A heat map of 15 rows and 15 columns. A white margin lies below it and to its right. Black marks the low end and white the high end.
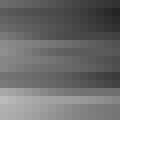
Slope: up to the bottom left. Average level on the scale: 40%. Grain: streaks across. Ninth with the highest average: bottom left. Ninth with the lowest average: top right. Calmest part: top middle.
